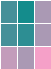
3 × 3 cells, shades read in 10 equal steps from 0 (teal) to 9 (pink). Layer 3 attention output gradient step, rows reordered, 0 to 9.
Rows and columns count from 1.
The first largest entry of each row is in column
3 3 3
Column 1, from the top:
2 2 7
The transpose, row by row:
2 2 7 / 0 1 6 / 6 6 9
